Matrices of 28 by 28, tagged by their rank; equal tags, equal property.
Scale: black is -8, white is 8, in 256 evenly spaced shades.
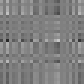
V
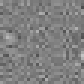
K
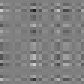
V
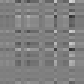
V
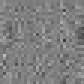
K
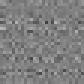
K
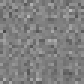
K
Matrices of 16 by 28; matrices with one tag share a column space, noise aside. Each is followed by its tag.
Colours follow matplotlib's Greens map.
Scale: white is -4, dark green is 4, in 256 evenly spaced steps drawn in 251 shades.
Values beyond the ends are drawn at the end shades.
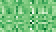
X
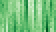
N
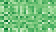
X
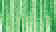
N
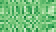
X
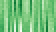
N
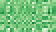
X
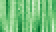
N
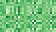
X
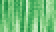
N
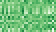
X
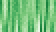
N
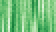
N
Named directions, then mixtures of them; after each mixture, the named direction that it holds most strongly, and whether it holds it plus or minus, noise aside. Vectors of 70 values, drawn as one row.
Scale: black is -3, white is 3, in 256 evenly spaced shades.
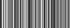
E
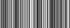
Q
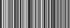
E, plus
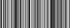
Q, plus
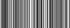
Q, plus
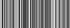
E, minus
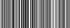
E, minus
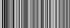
E, minus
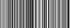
Q, minus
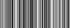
Q, minus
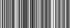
Q, minus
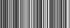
Q, plus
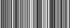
Q, plus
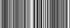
Q, plus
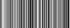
Q, minus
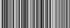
E, minus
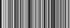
E, plus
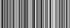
E, minus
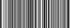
E, plus
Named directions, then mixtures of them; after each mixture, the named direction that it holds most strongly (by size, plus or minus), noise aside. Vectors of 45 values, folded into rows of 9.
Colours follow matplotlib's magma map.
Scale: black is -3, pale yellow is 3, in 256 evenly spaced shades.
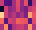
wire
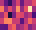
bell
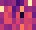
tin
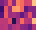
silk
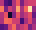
bell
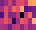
silk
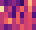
tin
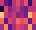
wire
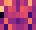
wire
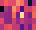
tin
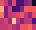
silk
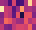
tin
